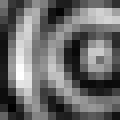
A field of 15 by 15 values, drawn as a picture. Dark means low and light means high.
Rings: centred on the middle right. Ninth with the highest average: middle left. Average level on the scale: 40%.
